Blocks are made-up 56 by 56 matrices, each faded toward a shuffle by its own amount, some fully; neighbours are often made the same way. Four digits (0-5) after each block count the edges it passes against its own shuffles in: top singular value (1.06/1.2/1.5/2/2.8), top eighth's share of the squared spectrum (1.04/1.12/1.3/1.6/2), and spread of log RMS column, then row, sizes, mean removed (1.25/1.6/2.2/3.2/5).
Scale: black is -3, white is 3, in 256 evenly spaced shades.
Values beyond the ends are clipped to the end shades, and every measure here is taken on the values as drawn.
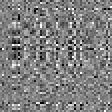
4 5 3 3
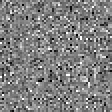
3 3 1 1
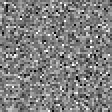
3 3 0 1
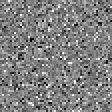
3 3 1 2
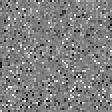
2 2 0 1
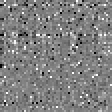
4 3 1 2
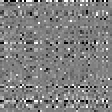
5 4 2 3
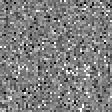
1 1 0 0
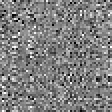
4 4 2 2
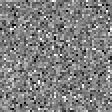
1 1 0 0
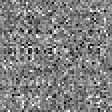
4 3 2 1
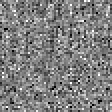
3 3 1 1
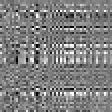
5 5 4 4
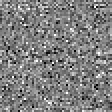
3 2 1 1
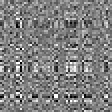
5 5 3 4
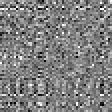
4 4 3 3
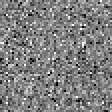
3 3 1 1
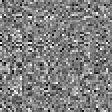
4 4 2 2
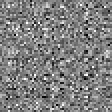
4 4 2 2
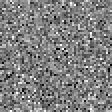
0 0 0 0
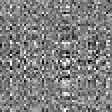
4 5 3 3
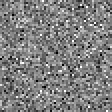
1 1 0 0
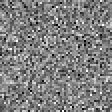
0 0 0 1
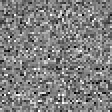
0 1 0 3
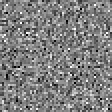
0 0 0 1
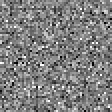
0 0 0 1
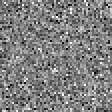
1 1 0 1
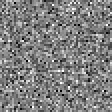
0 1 0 2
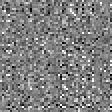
4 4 3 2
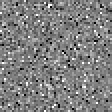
2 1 0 0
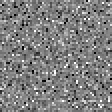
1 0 0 0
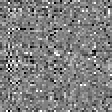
4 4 2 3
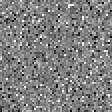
1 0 0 0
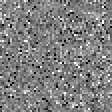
3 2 1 0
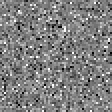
1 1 0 0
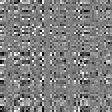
5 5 4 3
